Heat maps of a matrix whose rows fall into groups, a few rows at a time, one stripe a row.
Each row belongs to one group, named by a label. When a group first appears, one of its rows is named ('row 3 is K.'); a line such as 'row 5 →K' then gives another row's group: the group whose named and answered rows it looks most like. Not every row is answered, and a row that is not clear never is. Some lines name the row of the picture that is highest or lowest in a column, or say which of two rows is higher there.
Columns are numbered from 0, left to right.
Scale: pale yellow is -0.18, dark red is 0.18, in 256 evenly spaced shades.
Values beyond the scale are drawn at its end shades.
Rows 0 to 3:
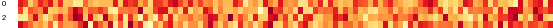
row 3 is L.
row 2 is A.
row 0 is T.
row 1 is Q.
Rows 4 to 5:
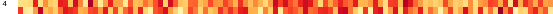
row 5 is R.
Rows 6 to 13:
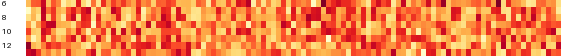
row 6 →R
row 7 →A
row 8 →A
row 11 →A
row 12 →T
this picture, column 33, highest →9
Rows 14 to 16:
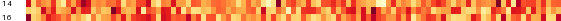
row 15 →A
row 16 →T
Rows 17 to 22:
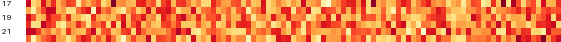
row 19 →T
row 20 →R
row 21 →L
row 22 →Q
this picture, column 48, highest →20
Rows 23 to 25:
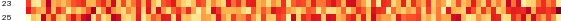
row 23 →R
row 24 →L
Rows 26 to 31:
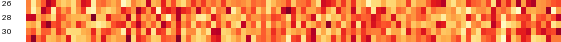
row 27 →T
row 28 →L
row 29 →T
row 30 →L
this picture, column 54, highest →31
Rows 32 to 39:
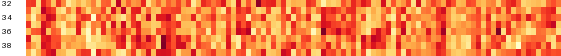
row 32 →L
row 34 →Q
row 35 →R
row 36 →R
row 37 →T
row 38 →T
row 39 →Q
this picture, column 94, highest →36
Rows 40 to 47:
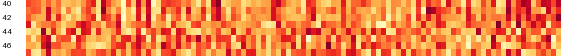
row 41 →L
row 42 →L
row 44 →A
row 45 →T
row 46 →T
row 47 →R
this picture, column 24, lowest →45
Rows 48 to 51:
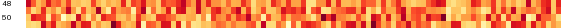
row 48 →T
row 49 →A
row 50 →R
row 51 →A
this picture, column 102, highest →50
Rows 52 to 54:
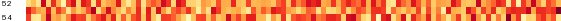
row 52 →A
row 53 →L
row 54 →R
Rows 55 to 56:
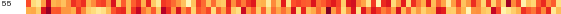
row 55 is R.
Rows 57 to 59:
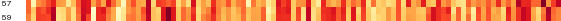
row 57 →Q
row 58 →Q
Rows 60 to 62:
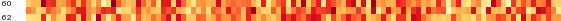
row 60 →A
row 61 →R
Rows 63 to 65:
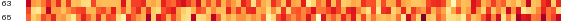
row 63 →T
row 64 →R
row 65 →Q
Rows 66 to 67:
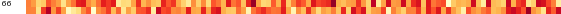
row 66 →R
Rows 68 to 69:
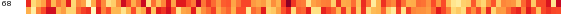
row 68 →T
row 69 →Q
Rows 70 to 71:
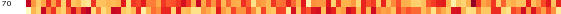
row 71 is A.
